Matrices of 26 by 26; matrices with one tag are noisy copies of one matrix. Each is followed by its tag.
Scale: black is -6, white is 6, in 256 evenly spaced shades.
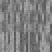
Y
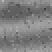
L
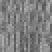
Y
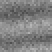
L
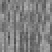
Y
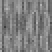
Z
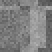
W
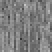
Y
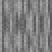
Z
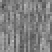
Y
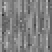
Z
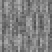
Z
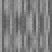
Z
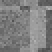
W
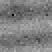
L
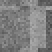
W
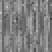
Z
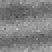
L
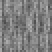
Z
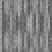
Z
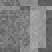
W
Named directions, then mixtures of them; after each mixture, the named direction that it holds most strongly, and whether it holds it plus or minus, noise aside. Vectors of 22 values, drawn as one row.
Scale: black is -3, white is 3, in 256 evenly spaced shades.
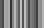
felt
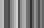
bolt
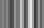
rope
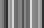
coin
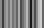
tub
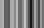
bolt, plus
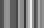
bolt, minus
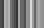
bolt, minus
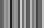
felt, plus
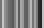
tub, minus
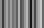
tub, plus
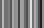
tub, minus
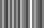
tub, minus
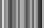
tub, minus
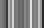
coin, plus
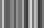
tub, minus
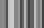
rope, minus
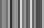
tub, minus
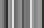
coin, plus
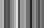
bolt, plus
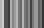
bolt, plus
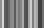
tub, minus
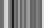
coin, minus
